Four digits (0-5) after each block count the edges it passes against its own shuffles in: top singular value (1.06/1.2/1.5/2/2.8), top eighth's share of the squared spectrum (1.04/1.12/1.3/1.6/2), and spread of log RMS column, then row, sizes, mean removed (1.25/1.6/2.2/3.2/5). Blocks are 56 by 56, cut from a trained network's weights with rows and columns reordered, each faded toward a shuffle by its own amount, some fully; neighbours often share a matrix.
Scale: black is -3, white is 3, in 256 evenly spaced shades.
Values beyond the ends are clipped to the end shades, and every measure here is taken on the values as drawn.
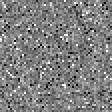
0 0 0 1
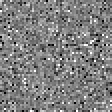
2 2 0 1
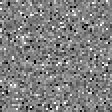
0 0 0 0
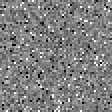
0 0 0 0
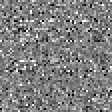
3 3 0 2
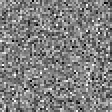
0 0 0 0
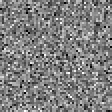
0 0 0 0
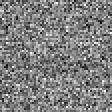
1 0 0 0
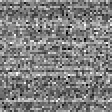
3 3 0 1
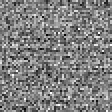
2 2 0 0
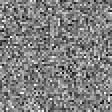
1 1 0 0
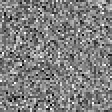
1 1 0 0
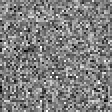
2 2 0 1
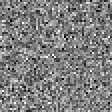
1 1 0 1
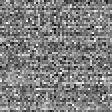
3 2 1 0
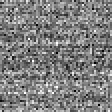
3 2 0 0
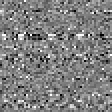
3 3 0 3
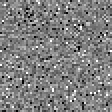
1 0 0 0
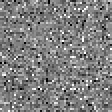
2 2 0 1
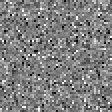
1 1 0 0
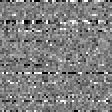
4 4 0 4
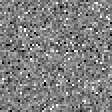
1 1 0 1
